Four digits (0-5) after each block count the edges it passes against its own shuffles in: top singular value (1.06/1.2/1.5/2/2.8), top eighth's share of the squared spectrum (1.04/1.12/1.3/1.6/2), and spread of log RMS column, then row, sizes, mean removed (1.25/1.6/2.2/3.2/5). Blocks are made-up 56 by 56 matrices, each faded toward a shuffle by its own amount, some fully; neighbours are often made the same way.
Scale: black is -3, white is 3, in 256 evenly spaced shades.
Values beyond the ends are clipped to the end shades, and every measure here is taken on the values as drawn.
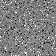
0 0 0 0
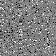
3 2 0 0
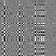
5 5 4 3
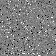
2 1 0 0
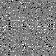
3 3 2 2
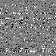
3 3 1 2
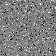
0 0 0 0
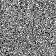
0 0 0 0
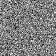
2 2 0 0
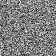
0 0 0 0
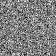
0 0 0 0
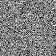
3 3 1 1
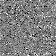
2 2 0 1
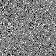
2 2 0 0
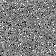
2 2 0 0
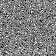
1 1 0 0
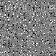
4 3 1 1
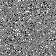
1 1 0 0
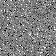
1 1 0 0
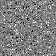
3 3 1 1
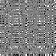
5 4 3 3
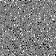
3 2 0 0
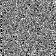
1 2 2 0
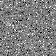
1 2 0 0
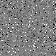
2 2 1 1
